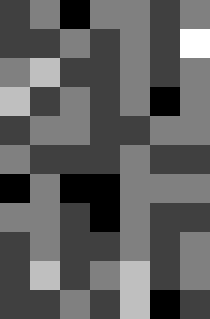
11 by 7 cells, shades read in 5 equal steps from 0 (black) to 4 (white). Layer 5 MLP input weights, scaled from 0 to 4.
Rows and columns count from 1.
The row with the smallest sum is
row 7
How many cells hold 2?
31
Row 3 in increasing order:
1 1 1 2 2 2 3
